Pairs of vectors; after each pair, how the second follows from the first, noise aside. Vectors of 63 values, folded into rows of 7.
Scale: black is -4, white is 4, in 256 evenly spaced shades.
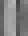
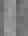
shrunk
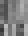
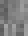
shrunk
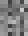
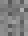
shrunk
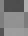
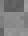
shrunk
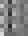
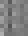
shrunk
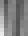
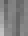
shrunk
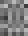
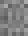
shrunk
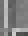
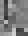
sign-scrambled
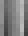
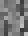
sign-scrambled
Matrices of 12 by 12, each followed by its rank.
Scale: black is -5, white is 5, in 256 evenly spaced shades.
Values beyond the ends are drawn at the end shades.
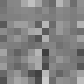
two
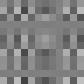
one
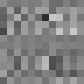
two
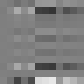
one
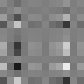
one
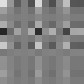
one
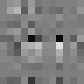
two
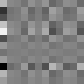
one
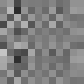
two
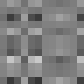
one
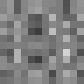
two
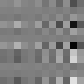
one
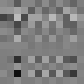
two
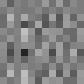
two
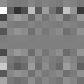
one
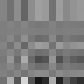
one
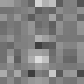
two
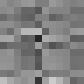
two
